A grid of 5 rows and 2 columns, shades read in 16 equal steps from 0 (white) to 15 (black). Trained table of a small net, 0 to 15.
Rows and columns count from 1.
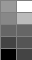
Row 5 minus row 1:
9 11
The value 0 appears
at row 1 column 2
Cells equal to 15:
1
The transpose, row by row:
6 7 9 11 15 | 0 4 9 10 11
